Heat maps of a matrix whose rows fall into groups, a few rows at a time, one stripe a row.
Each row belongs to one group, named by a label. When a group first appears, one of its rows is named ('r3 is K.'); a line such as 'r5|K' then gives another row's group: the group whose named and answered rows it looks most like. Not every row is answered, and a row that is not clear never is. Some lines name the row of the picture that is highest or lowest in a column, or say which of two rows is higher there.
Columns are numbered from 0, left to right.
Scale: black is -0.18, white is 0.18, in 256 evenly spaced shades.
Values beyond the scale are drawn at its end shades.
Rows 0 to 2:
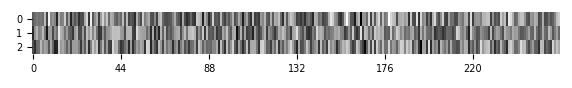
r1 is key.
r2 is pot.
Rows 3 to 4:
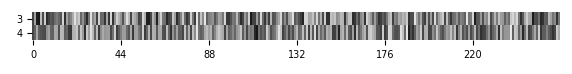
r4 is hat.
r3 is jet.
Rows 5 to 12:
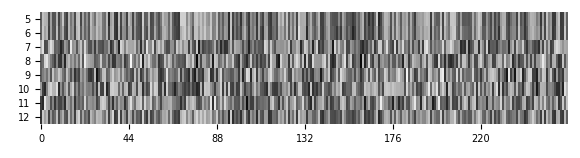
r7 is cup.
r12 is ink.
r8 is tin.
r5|ink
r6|ink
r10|pot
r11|tin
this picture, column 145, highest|7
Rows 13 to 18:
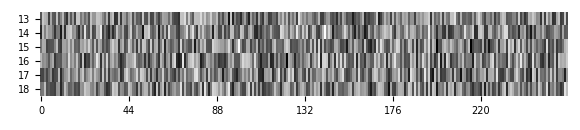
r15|hat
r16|jet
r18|hat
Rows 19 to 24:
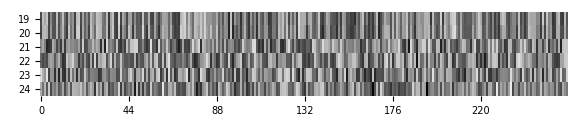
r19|ink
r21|jet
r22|pot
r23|cup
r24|tin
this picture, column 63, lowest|23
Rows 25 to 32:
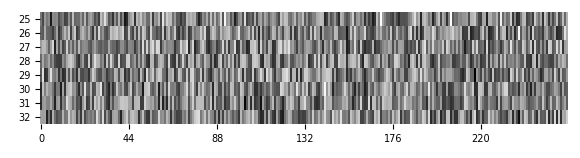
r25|tin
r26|hat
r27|cup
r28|jet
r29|cup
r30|key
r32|jet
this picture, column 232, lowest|32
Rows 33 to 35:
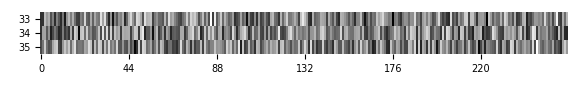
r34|jet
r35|hat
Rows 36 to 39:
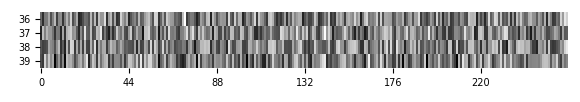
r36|pot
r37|key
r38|pot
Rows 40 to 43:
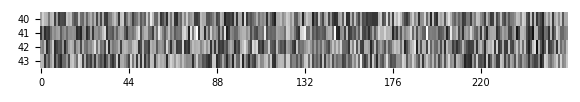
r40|cup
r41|key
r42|jet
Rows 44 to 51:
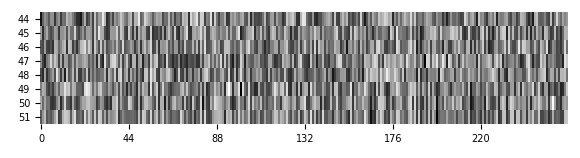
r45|hat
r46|hat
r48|pot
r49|hat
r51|hat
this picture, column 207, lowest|48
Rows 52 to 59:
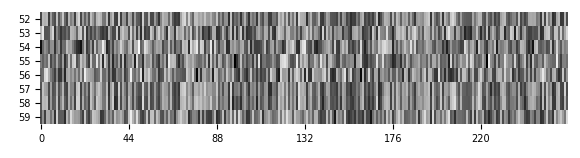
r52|ink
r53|cup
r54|key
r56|tin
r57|ink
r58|ink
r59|cup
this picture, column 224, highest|55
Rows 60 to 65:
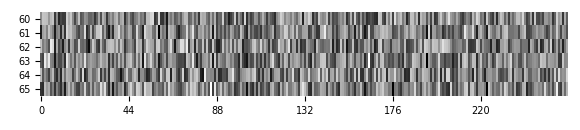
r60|cup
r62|cup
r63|tin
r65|tin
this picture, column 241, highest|60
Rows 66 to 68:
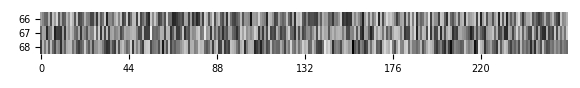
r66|pot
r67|jet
